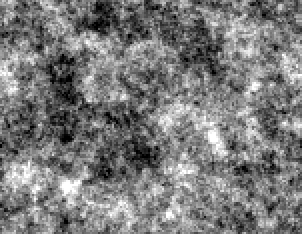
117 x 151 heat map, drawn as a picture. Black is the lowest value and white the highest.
Histogram: bell-shaped. Grain: blotchy. Mirror symmetry: none. Stripes: none.
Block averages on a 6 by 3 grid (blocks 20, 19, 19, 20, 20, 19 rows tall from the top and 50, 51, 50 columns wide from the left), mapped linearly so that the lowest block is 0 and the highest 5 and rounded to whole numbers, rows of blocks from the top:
203
333
133
024
532
352
